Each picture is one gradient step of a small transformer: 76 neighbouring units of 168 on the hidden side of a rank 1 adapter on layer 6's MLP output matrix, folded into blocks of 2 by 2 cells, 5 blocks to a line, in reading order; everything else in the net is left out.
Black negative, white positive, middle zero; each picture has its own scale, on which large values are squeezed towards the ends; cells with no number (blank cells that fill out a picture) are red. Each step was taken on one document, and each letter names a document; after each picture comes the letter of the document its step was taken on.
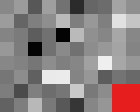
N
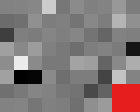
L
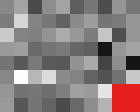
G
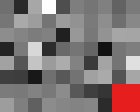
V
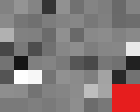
L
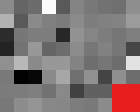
G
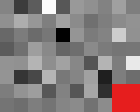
G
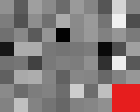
N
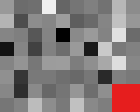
N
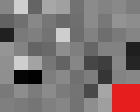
L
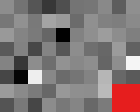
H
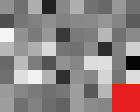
G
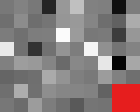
N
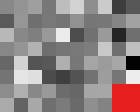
H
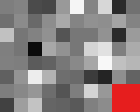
H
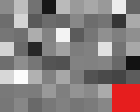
V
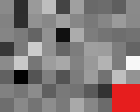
V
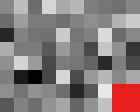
G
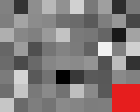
H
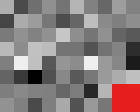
G
